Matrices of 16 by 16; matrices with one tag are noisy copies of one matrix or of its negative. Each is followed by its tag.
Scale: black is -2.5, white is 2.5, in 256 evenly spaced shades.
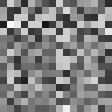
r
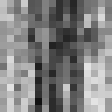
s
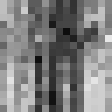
s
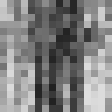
s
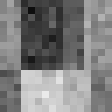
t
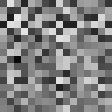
r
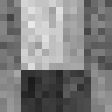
t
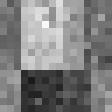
t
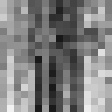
s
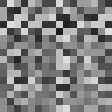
r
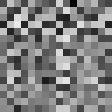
r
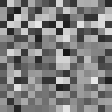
r
